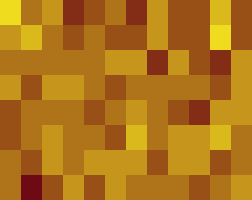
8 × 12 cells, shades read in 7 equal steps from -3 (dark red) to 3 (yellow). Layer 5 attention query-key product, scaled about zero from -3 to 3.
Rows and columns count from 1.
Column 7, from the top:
-2 -1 1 0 1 2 1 0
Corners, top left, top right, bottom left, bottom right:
3 -1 0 1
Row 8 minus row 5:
1 -3 -1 1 0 1 -1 0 1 1 -1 0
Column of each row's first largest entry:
1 11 6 1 7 7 3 4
